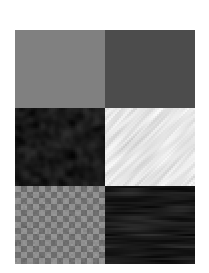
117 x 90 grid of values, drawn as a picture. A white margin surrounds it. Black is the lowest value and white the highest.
It is made of 3 by 2 panels. Panel 1,1: middling, flat. Panel 1,2: low, flat. Panel 2,1: very low, blotchy, faint in contrast. Panel 2,2: very high, slanting up to the right, faint in contrast. Panel 3,1: middling, checkered. Panel 3,2: very low, streaked across, faint in contrast.
